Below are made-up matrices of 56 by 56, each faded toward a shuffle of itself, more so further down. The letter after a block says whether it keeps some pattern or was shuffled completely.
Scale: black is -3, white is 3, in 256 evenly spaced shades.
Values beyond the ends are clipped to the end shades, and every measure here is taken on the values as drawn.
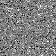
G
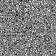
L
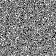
L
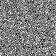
L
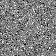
L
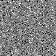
G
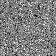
L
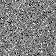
L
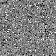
G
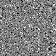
G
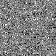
G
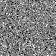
G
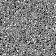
G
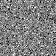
G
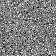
L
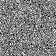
L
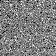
L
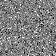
L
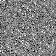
G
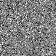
L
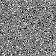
G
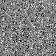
G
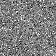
L
